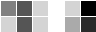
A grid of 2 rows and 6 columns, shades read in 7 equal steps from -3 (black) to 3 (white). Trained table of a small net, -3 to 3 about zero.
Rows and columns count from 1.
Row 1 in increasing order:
-3 -1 0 2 2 3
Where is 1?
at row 2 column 5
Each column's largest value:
2 -1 2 3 2 -2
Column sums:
2 -2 4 6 3 -5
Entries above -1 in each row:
4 4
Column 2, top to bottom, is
-1 -1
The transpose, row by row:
0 2 / -1 -1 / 2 2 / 3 3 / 2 1 / -3 -2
